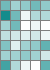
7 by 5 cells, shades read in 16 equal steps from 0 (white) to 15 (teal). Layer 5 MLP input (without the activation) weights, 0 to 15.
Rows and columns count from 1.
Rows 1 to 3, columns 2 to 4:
6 7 9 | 9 1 5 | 9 0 1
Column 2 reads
6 9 9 3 2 6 5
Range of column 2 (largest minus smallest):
7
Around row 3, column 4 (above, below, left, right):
5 3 0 0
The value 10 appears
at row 5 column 5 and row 7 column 5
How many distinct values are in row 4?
4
